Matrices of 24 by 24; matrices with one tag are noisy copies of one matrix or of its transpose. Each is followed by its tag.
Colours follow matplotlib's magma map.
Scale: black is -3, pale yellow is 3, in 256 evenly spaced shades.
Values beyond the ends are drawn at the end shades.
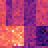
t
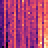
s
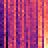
s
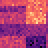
t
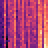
s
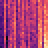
s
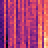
s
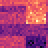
t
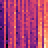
s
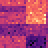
t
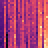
s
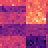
t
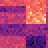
t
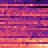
s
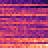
s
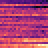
s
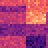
t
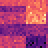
t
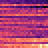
s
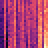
s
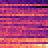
s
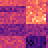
t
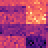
t
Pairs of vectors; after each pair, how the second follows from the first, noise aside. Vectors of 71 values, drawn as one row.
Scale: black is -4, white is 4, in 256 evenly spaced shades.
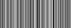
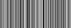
wrapped around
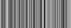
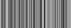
copied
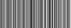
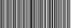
copied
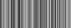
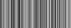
copied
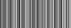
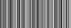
copied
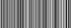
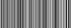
copied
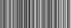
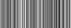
wrapped around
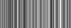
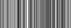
wrapped around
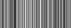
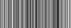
wrapped around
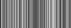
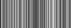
copied
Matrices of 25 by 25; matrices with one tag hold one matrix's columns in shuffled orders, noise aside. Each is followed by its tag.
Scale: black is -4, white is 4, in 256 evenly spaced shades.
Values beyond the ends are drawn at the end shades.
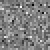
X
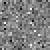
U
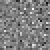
U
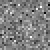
X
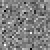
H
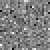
H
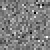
X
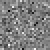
H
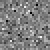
X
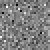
X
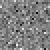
H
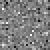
U
